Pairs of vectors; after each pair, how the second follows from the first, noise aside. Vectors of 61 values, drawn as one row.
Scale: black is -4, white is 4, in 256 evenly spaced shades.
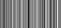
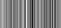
shuffled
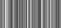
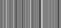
partly zeroed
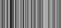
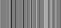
partly zeroed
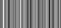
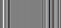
partly zeroed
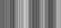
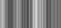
reversed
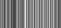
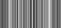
shuffled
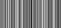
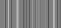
partly zeroed
